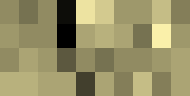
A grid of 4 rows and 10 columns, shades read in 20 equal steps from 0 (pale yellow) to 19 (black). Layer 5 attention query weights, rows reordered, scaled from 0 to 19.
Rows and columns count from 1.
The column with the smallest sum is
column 9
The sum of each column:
28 29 29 55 29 24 30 29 20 28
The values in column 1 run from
5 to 8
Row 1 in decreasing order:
18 10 9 8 8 7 7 4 3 1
